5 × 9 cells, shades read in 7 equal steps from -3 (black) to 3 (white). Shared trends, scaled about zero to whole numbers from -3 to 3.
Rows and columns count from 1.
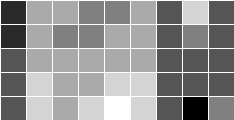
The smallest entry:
-3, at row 5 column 8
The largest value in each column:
-1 2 1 2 3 2 -1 2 0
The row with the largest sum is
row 5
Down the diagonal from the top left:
-2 1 1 1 3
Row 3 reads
-1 1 1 1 1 1 -1 -1 -1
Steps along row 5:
up down up up down down down up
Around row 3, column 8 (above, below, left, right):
0 -1 -1 -1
